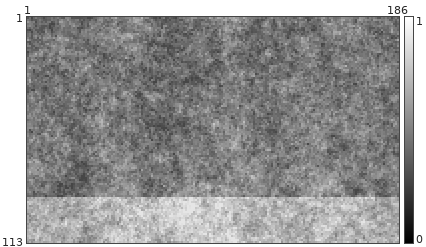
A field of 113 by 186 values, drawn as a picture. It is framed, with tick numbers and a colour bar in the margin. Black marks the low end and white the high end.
Overall the values sit about 50% of the way up the scale. The texture is blotchy. The bottom middle is the ninth with the highest average. A horizontal seam about 80% of the way down splits the table, and the bottom part is higher.
